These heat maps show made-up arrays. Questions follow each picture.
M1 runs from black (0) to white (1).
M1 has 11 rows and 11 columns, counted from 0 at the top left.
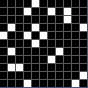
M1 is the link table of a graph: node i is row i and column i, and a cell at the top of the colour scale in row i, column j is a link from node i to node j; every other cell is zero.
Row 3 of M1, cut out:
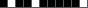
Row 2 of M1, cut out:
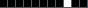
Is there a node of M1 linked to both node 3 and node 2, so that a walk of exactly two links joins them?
no
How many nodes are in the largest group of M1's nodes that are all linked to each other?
2
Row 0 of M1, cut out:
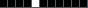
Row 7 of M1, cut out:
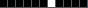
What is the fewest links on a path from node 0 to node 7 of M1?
5
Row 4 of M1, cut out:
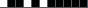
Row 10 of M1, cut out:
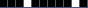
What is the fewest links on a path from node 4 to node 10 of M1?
2
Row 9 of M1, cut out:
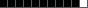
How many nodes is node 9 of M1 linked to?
1
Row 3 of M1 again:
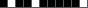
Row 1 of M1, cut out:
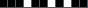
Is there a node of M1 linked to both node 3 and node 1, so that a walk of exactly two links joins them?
no
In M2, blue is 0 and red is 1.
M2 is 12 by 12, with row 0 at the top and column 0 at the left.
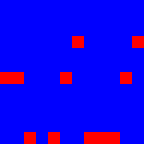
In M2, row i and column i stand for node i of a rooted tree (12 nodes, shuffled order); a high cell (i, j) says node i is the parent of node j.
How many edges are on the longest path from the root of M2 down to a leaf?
2
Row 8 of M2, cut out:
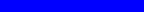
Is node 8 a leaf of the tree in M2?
yes
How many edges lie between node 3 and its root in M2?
0
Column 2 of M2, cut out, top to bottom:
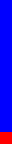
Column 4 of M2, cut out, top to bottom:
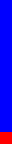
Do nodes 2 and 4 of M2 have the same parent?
yes
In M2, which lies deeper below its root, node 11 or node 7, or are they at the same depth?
node 7
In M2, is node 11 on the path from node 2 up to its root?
yes
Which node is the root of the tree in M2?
3
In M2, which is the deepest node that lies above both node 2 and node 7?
11
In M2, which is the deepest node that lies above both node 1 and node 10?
6
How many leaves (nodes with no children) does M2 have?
9
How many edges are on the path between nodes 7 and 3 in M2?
2
